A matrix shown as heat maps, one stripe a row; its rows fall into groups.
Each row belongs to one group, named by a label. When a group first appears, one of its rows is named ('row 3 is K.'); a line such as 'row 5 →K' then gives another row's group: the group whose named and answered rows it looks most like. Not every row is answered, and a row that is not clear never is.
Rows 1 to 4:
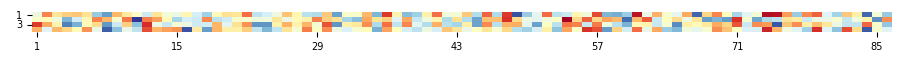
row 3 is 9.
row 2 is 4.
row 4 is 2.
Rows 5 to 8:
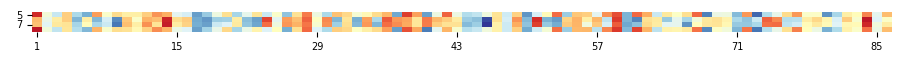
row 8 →4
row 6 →2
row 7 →2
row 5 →4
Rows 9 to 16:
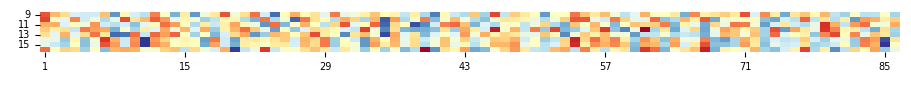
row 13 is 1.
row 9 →9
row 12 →1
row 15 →4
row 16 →4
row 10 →4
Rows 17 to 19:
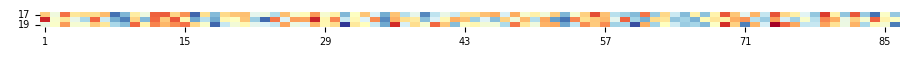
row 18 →2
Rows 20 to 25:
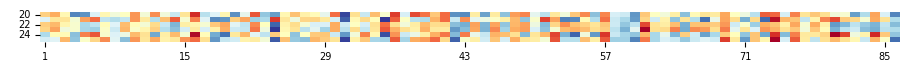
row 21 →1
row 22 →9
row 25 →1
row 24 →1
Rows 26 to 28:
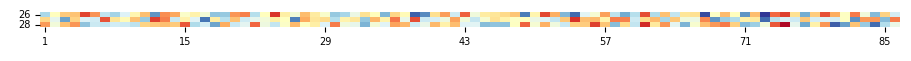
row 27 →4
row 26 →1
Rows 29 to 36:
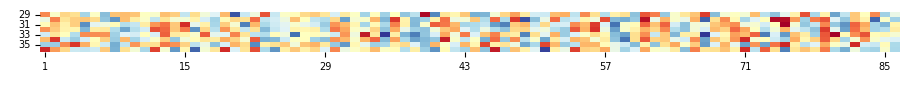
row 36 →9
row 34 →9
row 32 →2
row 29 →4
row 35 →1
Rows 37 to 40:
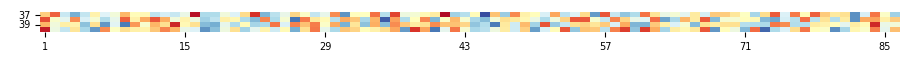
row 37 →9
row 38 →4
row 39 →2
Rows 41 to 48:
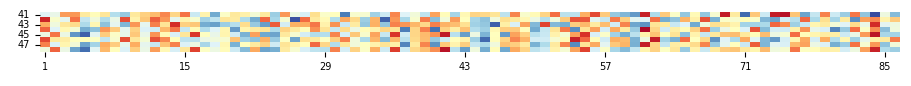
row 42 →4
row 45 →9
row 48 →9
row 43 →2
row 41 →1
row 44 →4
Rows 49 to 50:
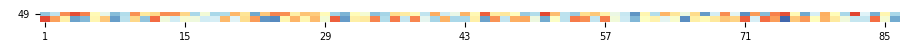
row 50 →9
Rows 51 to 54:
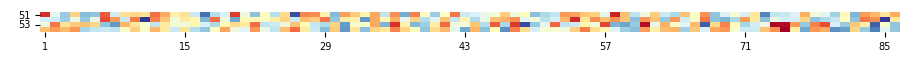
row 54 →9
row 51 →4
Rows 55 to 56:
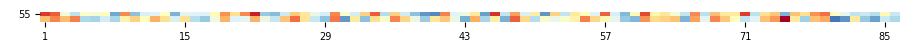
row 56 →9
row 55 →9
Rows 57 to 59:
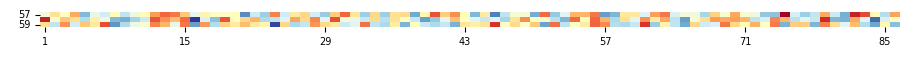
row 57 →2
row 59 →1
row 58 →2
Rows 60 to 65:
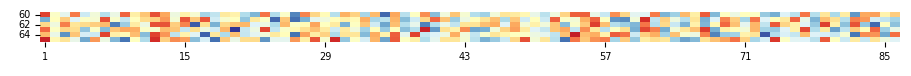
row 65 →2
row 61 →1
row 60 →4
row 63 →4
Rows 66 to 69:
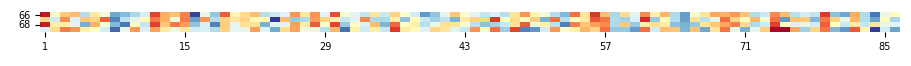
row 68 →2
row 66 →2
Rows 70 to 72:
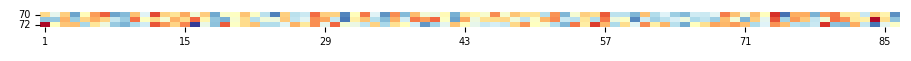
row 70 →1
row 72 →2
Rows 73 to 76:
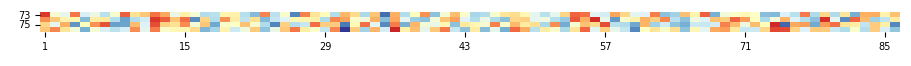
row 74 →2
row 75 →1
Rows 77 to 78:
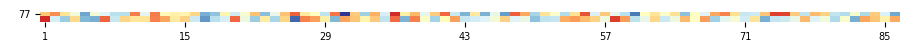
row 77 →9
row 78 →4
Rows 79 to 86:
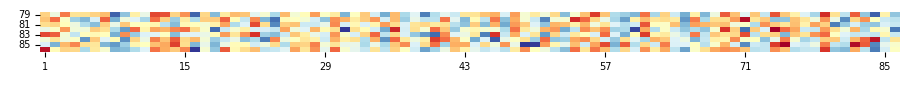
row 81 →9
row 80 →9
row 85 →2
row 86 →2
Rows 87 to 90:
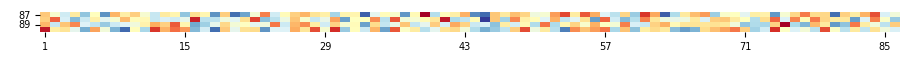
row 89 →2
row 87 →4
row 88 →9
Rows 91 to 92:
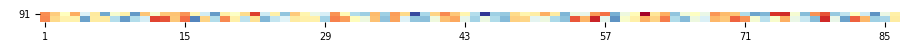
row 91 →2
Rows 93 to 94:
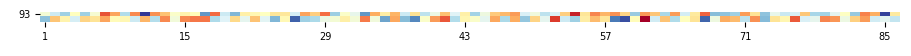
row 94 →1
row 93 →4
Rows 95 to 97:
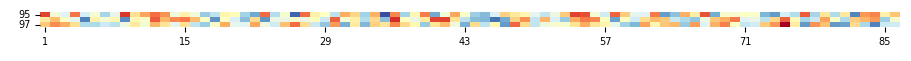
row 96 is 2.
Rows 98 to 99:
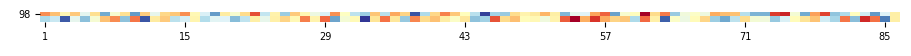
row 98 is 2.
